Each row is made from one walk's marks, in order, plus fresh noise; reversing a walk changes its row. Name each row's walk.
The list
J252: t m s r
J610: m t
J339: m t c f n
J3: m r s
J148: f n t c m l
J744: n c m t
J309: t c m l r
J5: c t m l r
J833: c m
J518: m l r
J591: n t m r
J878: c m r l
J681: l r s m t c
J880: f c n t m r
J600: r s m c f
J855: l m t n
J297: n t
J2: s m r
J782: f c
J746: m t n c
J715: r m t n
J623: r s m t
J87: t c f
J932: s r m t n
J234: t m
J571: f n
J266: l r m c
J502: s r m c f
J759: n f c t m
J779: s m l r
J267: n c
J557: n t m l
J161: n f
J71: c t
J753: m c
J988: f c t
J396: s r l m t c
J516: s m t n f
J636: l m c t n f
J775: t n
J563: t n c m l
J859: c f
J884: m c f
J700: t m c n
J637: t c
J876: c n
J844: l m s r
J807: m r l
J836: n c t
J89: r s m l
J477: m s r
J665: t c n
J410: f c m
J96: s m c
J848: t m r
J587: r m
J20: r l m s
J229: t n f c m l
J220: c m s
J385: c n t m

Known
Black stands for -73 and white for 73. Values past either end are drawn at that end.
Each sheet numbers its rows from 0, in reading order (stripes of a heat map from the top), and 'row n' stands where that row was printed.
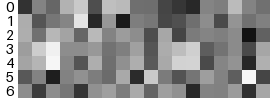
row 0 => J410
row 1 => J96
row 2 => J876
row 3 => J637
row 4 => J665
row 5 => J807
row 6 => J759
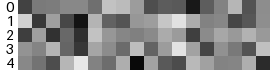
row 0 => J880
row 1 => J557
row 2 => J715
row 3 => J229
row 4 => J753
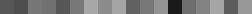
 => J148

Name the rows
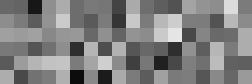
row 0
J3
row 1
J610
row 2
J700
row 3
J502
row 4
J859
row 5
J516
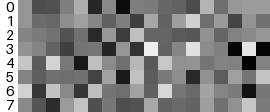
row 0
J2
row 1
J746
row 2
J396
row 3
J855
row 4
J836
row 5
J932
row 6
J267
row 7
J477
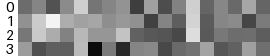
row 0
J339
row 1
J71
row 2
J5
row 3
J779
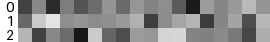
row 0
J89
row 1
J87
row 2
J591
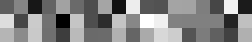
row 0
J518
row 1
J297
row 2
J563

